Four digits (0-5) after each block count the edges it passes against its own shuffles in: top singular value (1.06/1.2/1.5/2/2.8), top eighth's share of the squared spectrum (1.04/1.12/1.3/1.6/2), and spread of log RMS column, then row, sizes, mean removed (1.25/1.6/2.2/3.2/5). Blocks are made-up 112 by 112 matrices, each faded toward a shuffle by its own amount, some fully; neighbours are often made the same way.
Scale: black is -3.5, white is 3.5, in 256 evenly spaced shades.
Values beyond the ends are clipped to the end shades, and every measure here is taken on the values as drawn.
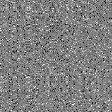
4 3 2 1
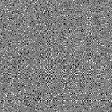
5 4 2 3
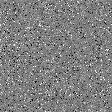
3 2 0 0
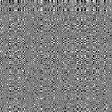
5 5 4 4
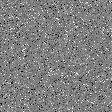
0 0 0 0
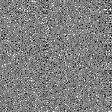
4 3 2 1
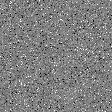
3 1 0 0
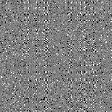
5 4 3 2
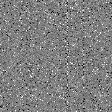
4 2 2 0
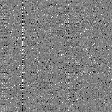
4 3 2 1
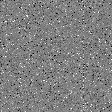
2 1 0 0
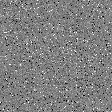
2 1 0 0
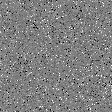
0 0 0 0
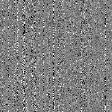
2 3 4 0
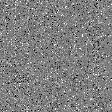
1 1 2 0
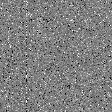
2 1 1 0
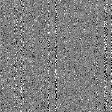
2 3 4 0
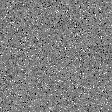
0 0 1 0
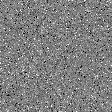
0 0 0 0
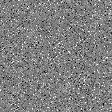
3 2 1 0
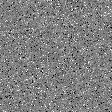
2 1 0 0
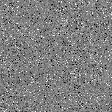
3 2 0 0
